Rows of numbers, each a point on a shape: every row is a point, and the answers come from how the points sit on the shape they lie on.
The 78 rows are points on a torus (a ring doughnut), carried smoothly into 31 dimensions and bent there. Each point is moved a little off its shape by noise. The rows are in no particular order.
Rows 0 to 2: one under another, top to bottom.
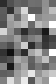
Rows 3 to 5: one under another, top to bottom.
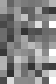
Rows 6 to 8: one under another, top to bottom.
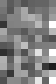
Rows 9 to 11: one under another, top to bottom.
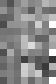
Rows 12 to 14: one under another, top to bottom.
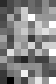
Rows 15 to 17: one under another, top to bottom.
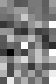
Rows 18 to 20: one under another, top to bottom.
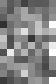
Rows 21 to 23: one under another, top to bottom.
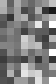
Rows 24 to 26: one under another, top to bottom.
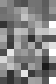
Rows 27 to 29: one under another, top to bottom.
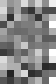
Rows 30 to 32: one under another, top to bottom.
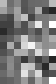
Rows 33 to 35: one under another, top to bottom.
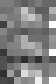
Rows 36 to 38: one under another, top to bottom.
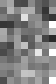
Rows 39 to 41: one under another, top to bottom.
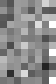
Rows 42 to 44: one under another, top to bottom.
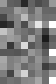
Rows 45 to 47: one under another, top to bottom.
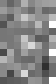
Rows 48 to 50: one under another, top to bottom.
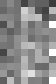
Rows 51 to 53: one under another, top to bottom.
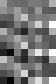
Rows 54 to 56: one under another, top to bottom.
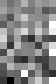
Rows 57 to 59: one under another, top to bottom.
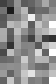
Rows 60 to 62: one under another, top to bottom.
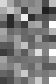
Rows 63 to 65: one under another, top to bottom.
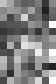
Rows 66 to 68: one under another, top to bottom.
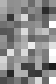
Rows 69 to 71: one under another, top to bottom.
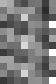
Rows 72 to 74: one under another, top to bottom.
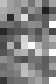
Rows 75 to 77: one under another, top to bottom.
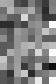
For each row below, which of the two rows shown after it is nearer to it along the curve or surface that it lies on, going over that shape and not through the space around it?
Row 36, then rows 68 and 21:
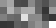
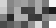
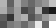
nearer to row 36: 21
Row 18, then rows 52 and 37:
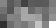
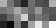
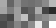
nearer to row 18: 52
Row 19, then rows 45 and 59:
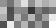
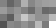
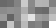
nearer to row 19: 59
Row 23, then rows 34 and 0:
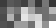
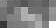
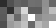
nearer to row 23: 0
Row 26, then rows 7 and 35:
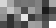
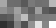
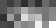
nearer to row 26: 7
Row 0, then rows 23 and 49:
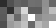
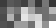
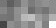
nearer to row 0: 23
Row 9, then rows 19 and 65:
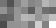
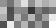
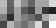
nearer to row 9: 65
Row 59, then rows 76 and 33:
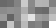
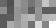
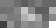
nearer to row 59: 33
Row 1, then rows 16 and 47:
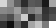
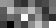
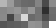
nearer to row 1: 16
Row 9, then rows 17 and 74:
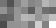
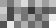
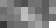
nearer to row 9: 74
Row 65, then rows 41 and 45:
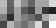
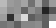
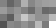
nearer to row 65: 45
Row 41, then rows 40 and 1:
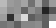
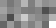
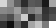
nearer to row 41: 40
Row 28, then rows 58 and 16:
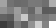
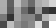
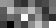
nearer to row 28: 58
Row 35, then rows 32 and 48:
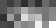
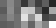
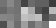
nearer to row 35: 32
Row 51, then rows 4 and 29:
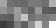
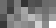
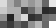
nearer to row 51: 4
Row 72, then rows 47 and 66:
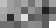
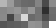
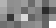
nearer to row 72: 66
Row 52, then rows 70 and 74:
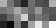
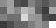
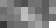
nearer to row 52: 74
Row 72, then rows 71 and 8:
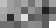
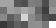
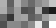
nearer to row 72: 71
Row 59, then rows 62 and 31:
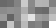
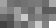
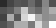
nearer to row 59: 62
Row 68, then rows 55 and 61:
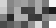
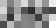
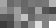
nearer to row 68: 55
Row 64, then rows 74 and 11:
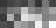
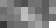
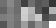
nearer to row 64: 11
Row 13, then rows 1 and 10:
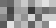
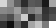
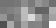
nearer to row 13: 10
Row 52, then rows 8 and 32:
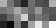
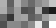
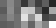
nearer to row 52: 8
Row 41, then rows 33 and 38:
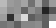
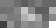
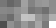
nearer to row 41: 38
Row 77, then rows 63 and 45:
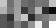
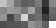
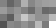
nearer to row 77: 45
